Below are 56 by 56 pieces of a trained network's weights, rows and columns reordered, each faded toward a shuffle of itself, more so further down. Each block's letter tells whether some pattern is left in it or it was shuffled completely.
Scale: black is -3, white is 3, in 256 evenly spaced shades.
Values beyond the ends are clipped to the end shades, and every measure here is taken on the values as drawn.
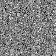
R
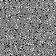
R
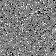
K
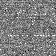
R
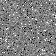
K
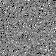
K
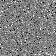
K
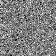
R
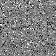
R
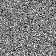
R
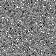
K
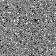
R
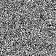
K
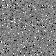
R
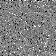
R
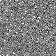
K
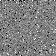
R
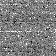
R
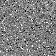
K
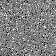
K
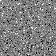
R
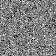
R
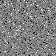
K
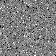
K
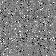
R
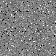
R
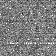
R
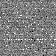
R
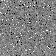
K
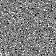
R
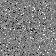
R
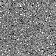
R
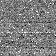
R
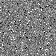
K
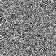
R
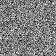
K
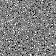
R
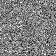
K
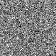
R
